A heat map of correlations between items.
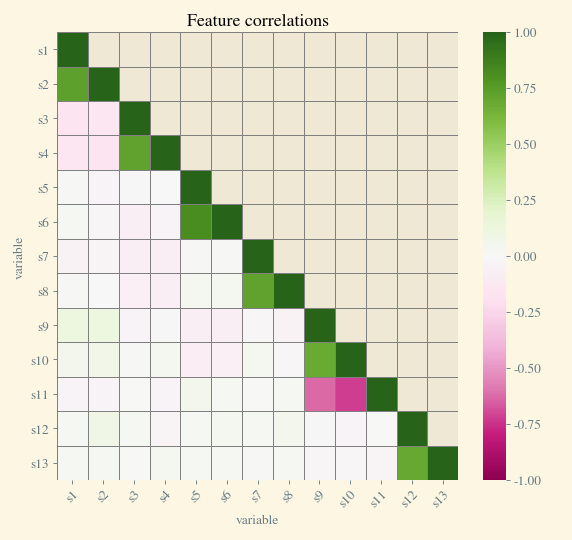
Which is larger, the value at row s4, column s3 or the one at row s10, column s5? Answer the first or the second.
the first
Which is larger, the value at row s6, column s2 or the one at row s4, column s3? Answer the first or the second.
the second
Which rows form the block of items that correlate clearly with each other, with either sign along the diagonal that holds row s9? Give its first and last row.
s9 to s11
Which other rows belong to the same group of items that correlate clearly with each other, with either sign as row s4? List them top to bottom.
s3
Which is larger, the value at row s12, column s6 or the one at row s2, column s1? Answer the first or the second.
the second
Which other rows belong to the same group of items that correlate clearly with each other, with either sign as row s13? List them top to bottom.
s12
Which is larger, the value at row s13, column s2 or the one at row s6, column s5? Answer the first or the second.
the second
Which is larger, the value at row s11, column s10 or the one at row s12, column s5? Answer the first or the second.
the second
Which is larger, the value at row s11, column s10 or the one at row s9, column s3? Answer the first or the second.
the second
